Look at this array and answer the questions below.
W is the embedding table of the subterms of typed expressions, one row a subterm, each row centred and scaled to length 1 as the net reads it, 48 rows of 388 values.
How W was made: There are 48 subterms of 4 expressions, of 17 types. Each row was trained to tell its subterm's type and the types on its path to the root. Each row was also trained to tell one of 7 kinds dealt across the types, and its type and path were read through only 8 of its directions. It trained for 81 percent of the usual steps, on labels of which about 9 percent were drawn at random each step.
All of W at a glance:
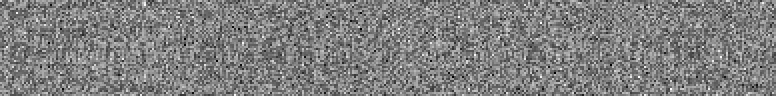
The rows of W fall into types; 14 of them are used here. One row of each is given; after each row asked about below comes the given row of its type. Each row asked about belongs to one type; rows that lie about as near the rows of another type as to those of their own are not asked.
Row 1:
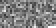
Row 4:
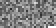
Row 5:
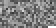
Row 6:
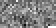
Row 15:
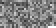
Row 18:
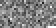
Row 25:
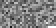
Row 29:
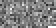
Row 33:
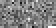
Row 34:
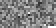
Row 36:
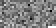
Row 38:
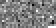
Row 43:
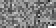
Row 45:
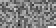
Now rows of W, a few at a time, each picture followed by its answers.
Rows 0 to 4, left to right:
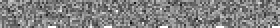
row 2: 4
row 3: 15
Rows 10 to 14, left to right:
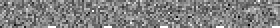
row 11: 15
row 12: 1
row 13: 43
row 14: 34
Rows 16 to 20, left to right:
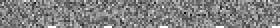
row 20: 34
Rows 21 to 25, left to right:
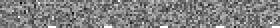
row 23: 36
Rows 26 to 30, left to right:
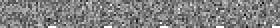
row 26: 6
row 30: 33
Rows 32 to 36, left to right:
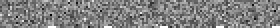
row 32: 15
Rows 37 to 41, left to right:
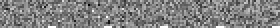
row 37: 34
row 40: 4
